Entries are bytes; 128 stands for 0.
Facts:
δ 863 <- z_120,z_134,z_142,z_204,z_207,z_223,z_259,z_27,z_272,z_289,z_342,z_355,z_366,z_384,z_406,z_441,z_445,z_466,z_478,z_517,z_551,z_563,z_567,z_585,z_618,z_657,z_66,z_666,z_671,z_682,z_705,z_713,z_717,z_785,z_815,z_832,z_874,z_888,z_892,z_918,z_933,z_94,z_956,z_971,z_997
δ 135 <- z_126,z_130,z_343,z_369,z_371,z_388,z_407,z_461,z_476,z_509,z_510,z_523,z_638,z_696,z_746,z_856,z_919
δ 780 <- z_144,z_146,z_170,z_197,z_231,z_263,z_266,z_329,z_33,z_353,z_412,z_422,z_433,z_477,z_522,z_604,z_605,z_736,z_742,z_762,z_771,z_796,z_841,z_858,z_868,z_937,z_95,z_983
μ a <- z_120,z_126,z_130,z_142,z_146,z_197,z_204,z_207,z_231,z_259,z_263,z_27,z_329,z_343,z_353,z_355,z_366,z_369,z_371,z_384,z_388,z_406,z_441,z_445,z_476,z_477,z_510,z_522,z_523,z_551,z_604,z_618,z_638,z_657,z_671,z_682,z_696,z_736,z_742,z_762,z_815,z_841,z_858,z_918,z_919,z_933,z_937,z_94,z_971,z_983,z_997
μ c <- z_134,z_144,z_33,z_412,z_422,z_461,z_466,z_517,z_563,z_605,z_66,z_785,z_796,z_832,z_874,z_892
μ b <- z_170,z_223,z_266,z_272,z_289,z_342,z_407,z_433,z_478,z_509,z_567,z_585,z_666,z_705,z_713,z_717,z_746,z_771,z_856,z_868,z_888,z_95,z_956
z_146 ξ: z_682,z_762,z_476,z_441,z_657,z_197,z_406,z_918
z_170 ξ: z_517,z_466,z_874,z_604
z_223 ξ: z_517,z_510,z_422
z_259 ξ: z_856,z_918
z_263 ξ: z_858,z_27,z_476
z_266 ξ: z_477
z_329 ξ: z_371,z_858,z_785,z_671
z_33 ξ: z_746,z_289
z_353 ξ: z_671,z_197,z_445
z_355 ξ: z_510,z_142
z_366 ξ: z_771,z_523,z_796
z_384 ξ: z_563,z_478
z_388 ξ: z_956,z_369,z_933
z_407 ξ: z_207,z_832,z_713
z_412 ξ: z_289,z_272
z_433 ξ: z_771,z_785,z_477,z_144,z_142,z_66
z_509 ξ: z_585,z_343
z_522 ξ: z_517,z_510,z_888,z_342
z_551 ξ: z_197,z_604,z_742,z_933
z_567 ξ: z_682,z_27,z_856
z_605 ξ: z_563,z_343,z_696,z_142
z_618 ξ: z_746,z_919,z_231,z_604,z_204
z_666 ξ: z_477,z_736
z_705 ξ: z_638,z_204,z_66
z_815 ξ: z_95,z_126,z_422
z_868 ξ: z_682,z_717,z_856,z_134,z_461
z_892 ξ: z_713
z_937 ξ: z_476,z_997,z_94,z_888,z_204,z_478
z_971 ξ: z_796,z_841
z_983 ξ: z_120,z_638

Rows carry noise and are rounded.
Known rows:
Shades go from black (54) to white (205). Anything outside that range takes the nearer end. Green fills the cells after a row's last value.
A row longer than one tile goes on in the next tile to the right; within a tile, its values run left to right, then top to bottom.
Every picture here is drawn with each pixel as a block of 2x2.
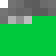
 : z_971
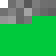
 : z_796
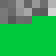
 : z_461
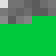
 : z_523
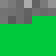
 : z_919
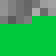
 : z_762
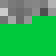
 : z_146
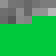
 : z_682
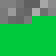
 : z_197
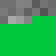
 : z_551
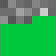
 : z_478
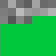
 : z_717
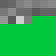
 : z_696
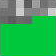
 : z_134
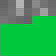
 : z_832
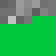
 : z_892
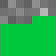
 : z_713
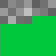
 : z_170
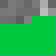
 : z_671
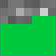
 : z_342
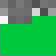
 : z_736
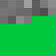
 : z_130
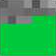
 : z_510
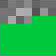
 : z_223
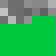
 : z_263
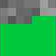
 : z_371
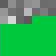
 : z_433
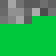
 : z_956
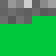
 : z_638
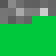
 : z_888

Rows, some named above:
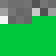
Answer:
z_736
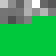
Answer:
z_272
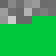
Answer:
z_433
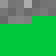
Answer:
z_618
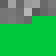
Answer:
z_407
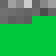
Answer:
z_638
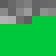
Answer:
z_666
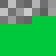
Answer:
z_868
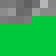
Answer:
z_858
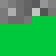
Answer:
z_742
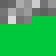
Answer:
z_605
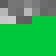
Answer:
z_266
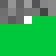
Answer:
z_126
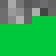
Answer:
z_956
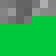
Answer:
z_858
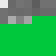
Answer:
z_366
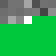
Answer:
z_815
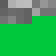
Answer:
z_120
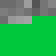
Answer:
z_355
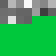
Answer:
z_983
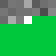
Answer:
z_815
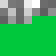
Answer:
z_412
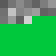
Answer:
z_422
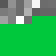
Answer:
z_509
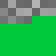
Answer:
z_567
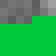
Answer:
z_476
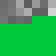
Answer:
z_461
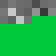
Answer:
z_369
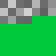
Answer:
z_868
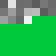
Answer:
z_95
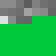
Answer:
z_771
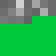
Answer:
z_563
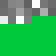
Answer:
z_585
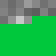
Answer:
z_384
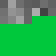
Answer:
z_956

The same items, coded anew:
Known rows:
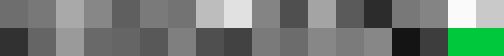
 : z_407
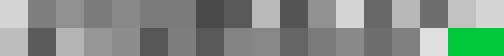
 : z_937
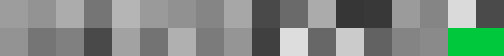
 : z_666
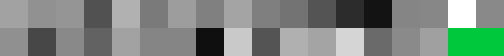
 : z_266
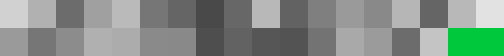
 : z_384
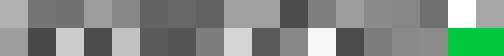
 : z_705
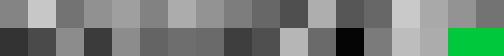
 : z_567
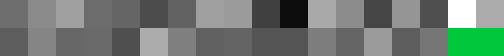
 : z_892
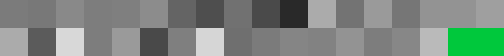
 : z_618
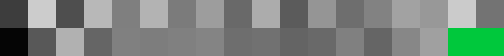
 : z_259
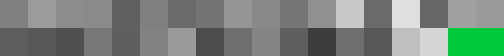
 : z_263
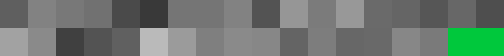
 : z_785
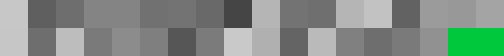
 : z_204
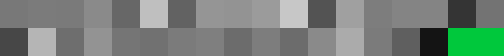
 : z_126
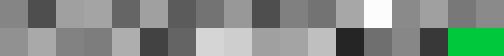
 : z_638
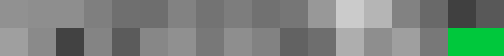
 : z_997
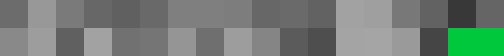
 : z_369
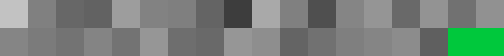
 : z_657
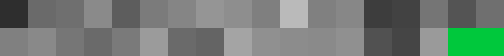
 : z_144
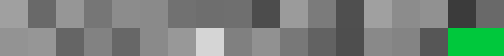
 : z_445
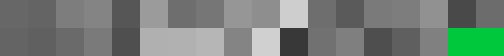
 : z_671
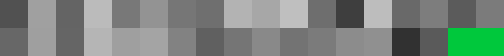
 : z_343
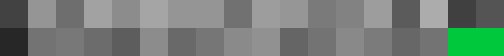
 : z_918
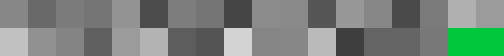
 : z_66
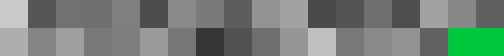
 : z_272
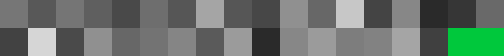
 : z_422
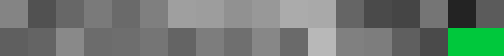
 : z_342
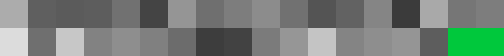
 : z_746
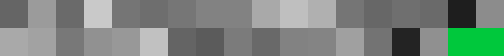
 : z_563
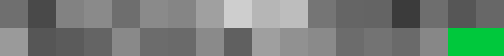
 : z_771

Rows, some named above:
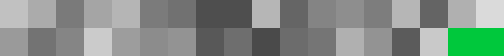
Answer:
z_384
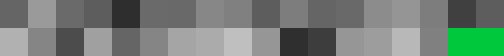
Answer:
z_197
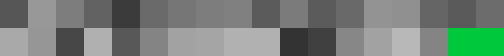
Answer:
z_197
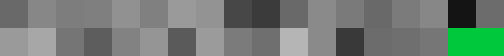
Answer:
z_134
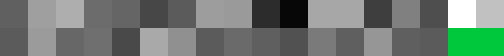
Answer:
z_892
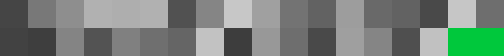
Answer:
z_366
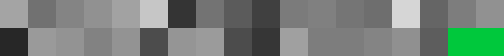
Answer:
z_815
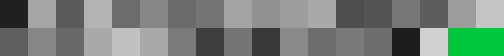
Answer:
z_605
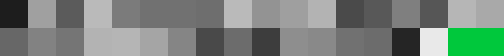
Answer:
z_605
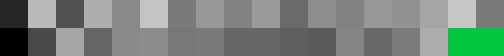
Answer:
z_259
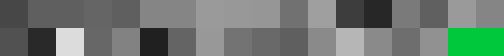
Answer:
z_170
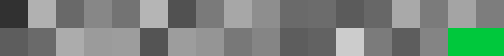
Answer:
z_388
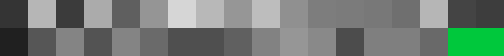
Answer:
z_856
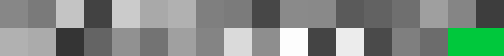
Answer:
z_477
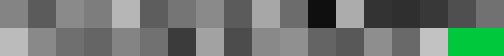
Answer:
z_796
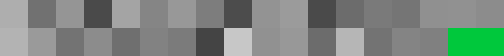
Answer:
z_736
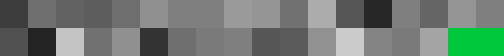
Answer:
z_170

